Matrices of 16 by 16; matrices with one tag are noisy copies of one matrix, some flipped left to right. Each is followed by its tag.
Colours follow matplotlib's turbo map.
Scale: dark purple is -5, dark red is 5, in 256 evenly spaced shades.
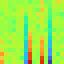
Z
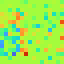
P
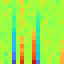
Z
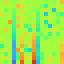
Z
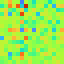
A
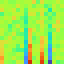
Z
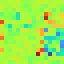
P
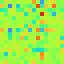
A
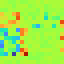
P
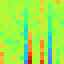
Z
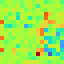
P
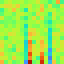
Z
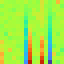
Z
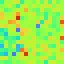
P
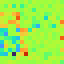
P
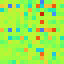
A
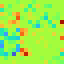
P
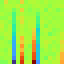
Z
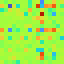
A
